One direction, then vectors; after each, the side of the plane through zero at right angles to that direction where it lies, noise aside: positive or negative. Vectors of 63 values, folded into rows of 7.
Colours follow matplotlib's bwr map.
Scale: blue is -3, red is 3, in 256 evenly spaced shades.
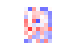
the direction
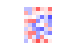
positive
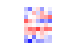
positive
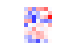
negative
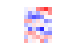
negative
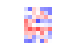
positive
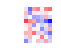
positive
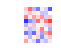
negative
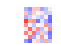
positive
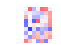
negative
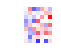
negative
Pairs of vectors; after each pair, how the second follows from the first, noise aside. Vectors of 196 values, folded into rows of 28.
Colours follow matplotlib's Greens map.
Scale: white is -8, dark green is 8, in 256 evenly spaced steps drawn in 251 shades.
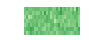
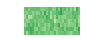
copied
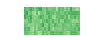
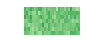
copied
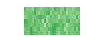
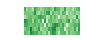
scaled up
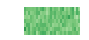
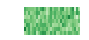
scaled up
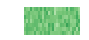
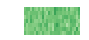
negated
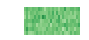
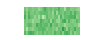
negated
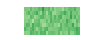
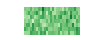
scaled up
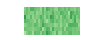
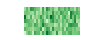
scaled up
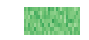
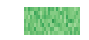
copied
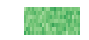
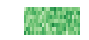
scaled up
